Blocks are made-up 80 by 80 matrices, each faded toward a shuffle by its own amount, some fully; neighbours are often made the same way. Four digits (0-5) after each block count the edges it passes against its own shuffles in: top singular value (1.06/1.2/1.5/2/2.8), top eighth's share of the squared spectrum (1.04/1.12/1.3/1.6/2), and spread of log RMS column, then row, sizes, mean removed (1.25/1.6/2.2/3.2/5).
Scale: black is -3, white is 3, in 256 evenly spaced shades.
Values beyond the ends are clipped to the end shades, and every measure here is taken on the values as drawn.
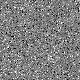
0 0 0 0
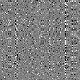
5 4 3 2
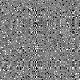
4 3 3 2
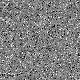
2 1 0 0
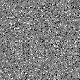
3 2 0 1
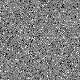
3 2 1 0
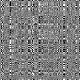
5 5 4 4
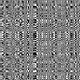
5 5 4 4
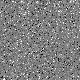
2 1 0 0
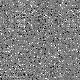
3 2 1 1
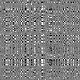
5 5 4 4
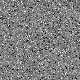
2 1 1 0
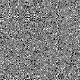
4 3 2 2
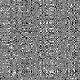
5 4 3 3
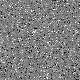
0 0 0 0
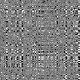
5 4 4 3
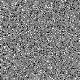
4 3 1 1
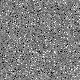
3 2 0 0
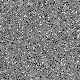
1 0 0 0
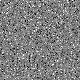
1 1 0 0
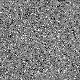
2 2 0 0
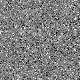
2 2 0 0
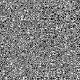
3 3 1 2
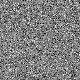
2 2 0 0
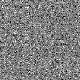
3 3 1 1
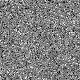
2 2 0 0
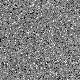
2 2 0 0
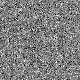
2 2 0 1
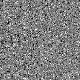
3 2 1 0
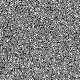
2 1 0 0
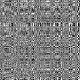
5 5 4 3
